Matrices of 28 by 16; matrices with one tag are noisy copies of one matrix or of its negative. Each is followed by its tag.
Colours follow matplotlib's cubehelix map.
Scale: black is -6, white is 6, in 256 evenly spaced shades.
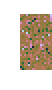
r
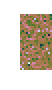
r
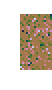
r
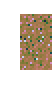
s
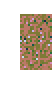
s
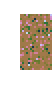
r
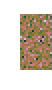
s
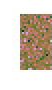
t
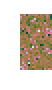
r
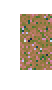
t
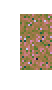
s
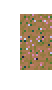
s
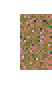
s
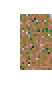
r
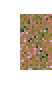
t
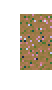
s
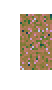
r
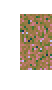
t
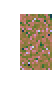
r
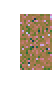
r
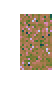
r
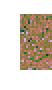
t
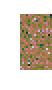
r
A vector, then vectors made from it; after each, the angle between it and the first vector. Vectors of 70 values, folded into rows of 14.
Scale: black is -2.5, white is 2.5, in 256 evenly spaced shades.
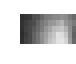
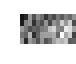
partly aligned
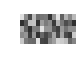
orthogonal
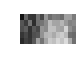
nearly parallel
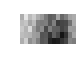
nearly opposite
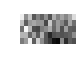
partly opposed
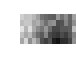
nearly opposite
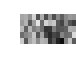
partly opposed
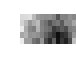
nearly opposite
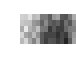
nearly opposite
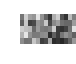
partly opposed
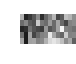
partly aligned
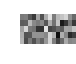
orthogonal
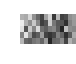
partly opposed
